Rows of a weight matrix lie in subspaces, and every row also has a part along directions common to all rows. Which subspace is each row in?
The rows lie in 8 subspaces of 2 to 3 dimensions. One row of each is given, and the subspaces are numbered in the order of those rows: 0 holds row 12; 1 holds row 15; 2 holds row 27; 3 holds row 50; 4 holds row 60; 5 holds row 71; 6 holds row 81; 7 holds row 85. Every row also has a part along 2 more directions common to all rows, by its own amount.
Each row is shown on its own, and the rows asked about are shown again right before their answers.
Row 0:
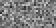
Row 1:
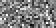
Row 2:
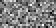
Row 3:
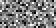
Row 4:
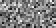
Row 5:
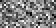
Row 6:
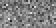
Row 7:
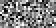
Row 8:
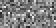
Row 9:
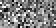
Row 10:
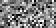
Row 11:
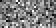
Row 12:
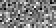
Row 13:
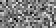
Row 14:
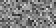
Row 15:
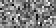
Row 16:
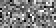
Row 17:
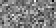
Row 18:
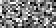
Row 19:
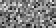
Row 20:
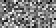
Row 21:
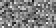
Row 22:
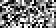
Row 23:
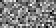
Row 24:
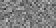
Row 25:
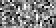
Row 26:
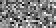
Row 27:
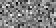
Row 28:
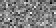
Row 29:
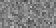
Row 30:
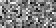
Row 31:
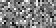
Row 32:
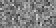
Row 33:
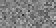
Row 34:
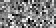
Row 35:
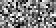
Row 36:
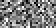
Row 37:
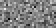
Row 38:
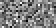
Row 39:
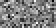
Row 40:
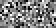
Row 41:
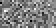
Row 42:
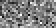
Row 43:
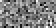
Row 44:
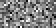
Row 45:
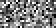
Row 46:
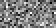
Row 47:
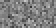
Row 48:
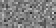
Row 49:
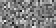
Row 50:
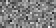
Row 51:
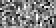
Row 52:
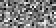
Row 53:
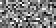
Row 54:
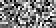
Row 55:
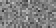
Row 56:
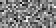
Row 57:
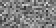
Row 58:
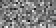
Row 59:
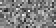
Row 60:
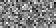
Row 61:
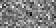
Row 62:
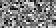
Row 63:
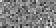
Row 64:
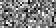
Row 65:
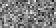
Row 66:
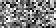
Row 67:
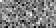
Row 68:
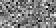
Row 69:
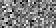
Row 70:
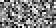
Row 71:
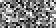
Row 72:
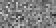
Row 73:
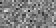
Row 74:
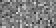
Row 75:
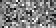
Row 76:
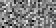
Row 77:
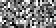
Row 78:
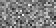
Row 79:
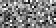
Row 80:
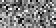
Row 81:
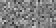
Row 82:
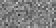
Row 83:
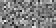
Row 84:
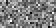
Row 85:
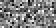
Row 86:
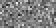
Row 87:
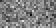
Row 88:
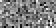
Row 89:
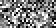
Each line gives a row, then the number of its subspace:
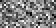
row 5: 5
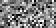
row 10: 4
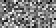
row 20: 6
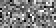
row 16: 7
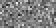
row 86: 2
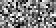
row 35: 2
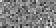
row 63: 1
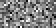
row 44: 5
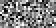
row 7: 2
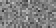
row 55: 3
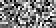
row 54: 1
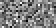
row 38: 3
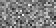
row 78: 7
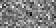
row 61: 5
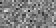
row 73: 7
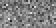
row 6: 0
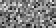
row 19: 0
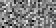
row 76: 6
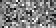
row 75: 5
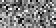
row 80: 0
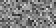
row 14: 4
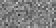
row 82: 6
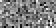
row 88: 1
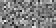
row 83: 6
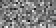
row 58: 5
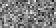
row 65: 4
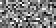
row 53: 3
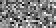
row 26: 3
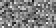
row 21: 2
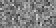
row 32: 1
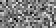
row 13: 3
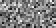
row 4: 0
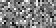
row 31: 6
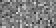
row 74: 1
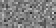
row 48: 0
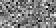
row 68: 2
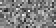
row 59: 7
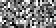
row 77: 6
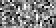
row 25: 1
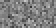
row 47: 4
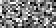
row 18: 3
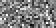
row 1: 2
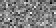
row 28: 0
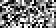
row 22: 4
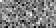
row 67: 5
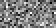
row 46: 0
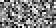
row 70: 4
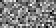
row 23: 1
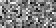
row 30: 3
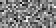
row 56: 3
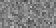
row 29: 4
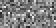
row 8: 7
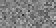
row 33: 7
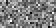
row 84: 3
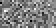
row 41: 7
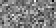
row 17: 4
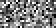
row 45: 5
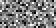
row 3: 5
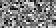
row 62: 5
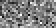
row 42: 3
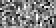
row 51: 1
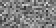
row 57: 2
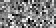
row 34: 4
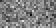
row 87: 5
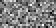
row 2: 1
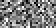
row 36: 6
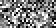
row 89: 7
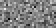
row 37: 0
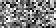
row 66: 5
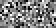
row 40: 2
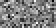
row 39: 4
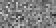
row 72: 2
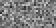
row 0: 2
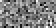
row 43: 1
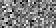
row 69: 6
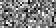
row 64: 7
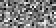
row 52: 0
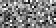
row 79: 0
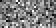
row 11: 5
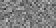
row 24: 6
